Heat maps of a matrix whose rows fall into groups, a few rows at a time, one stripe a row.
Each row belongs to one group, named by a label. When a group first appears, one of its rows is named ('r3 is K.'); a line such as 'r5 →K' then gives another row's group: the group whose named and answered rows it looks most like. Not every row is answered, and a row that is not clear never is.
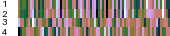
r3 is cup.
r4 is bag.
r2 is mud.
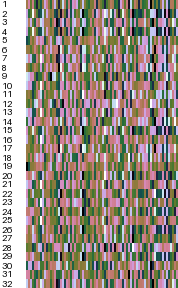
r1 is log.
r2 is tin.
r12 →bag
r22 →tin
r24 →tin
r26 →tin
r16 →cup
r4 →tin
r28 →mud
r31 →log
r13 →cup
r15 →tin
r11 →mud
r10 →cup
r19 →bag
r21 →cup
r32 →cup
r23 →cup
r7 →cup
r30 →mud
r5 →bag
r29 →tin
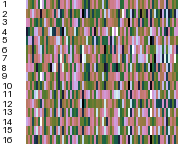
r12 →tin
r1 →cup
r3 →log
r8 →log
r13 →bag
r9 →cup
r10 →log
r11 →bag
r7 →mud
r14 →cup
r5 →mud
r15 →bag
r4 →bag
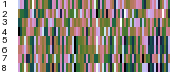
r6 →tin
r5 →tin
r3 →bag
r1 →cup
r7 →log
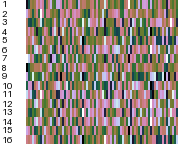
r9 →tin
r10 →mud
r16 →tin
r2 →cup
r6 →bag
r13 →mud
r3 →mud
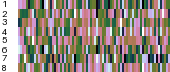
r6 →log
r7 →tin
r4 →bag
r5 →cup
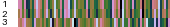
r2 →log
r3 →tin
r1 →log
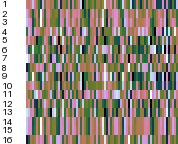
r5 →log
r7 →log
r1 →tin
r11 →bag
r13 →log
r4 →mud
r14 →cup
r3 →cup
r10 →tin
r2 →cup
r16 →bag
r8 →bag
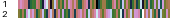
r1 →log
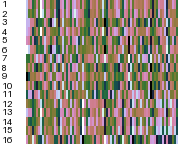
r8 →log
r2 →cup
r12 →mud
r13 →cup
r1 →cup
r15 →mud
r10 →log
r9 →bag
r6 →log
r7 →bag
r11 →mud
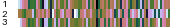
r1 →log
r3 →log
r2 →mud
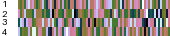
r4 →cup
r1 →bag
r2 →tin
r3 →mud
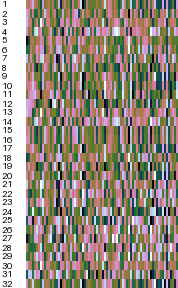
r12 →log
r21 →cup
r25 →mud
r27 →bag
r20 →tin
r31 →mud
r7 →cup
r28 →mud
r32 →tin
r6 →bag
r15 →log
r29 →bag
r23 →cup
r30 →cup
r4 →bag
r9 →tin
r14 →bag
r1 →tin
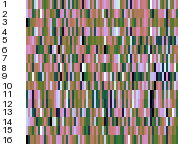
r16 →bag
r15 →cup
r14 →log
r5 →tin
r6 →log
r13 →cup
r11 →mud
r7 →bag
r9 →tin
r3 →bag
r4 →bag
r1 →bag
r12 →mud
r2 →cup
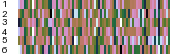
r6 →log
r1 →cup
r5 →mud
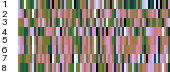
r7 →mud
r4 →mud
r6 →cup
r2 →cup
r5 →cup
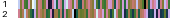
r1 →cup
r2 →tin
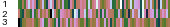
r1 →bag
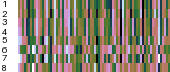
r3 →log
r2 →log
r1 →log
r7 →log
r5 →log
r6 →cup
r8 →cup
